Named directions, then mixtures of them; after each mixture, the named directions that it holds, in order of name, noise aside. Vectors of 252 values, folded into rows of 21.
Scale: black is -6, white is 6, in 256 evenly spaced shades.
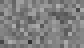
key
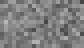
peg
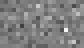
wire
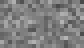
key, peg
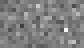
wire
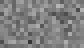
key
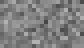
peg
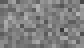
peg, wire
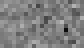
peg, wire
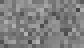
key, peg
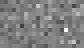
wire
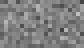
peg, wire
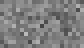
key, peg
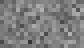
key, wire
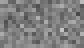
peg, wire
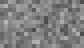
peg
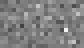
wire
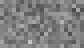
key, wire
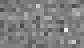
wire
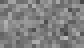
peg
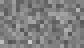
key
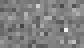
wire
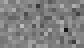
wire
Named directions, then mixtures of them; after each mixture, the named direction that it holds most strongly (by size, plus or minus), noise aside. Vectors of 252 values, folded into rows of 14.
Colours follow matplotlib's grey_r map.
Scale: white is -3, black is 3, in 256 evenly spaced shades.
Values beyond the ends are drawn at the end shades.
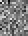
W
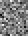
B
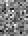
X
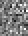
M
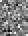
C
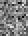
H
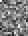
C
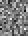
W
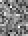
M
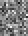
X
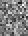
H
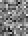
C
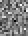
M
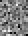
C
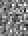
M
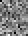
C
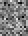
H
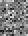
X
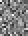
B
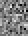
M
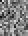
W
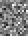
B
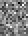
H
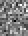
M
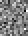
W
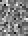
C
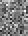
X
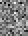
H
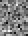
C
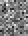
X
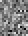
M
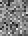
W
